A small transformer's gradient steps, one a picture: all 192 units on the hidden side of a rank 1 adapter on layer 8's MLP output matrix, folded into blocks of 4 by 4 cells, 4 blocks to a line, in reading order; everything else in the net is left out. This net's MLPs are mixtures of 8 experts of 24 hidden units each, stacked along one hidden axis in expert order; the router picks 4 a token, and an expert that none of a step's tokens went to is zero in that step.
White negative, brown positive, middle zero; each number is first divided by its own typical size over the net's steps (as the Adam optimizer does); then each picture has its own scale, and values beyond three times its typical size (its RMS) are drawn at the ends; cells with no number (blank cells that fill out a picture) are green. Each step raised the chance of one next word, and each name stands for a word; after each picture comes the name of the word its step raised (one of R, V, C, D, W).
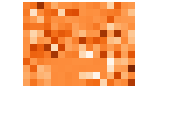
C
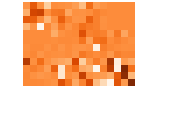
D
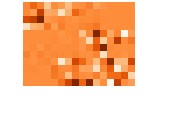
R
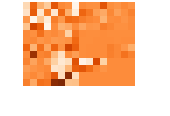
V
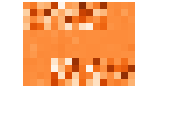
V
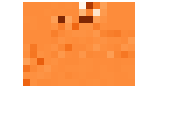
D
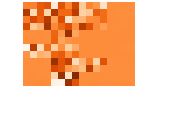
R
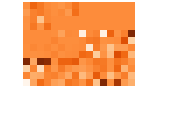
C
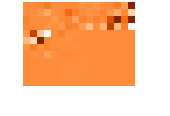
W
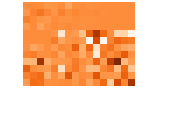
D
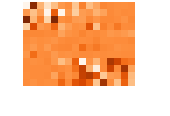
R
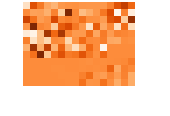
C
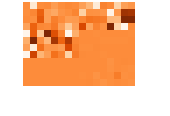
V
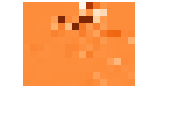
W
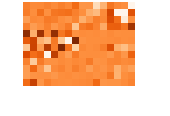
R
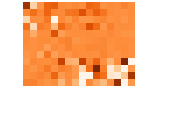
W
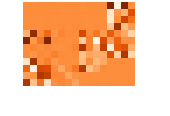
V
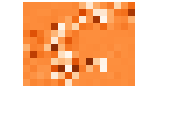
V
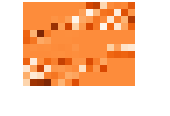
W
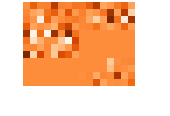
C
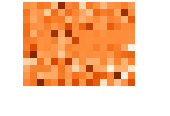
C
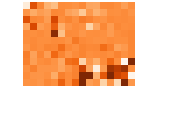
R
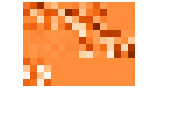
W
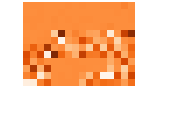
W
